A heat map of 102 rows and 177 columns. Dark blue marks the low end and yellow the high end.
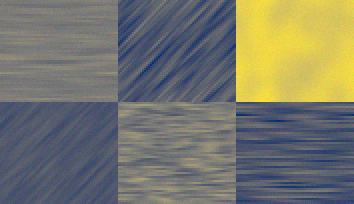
It is made of 2 by 3 panels. Panel 1,1: middling, streaked across, faint in contrast. Panel 1,2: low, slanting up to the right. Panel 1,3: very high, smooth, faint in contrast. Panel 2,1: low, slanting up to the right, faint in contrast. Panel 2,2: middling, streaked across. Panel 2,3: low, streaked across.
